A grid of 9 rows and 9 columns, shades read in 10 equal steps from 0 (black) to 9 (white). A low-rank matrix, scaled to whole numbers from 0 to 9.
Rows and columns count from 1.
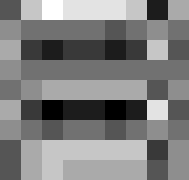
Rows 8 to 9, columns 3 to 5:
7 7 7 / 7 6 6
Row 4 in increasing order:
4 4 4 4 4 4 4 4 5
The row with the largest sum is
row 1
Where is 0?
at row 6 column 3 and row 6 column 6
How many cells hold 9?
1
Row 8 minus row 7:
-2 2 4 3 3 4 3 -3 1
